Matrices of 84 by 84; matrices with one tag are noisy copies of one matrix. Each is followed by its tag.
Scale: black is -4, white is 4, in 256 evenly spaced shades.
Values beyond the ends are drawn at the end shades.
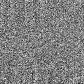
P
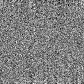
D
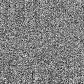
P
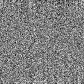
D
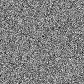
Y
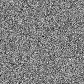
Y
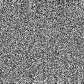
D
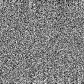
D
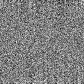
D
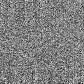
P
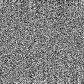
D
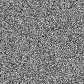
Y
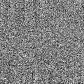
P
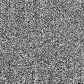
P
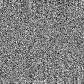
D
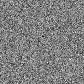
Y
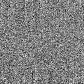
P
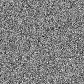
Y
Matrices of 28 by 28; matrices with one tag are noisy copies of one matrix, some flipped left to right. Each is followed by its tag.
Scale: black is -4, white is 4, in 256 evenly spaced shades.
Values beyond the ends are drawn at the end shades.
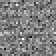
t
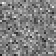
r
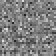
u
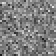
r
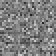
u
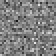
t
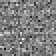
t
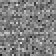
t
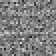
t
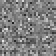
u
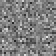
u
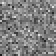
r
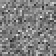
r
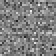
t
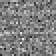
t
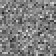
r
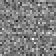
t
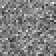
r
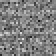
t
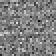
t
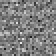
t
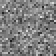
r
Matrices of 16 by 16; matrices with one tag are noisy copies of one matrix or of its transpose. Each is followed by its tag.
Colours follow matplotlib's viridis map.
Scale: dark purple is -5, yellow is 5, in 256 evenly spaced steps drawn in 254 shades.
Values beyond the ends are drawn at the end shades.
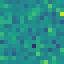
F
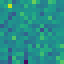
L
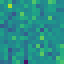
L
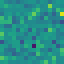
F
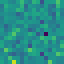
F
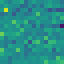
L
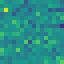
L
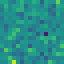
F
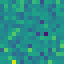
F
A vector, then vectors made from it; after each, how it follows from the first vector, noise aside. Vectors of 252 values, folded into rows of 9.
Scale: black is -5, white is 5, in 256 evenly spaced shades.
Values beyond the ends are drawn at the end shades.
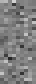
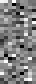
scaled up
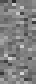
negated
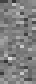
negated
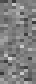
negated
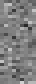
reversed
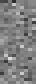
negated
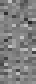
wrapped around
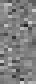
reversed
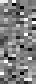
scaled up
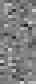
reversed
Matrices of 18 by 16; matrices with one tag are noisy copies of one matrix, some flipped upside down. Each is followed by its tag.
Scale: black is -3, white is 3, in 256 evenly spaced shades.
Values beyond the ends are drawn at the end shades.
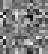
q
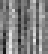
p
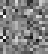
q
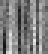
p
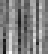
p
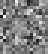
q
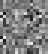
q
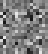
q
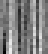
p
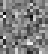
q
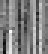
p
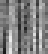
p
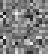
q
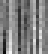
p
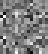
q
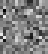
q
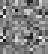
q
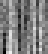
p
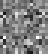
q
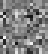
q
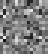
q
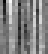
p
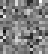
q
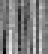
p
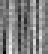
p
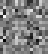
q
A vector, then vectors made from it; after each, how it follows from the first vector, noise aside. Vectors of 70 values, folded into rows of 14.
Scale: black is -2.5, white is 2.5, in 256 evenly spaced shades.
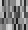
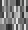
negated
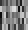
wrapped around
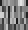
wrapped around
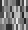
negated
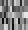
wrapped around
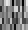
wrapped around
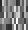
negated
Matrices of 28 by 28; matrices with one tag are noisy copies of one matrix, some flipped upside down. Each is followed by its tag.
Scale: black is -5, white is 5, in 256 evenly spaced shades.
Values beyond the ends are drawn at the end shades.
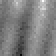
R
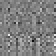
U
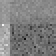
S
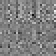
U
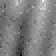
R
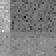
S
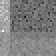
S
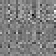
U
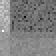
S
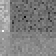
S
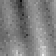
R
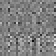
U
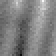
R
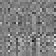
U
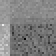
S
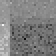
S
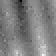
R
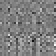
U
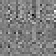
U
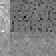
S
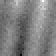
R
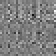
U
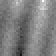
R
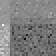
S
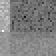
S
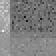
S
